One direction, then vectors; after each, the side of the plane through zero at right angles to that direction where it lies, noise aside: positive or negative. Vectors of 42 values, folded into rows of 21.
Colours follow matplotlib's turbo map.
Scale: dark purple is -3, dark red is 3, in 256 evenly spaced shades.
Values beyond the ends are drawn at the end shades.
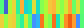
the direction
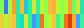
positive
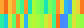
negative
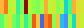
negative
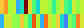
negative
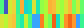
positive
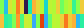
positive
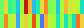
negative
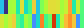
positive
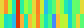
negative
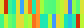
negative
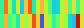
negative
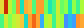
negative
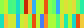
negative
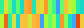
negative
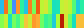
negative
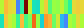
negative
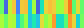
positive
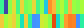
positive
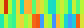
negative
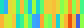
positive
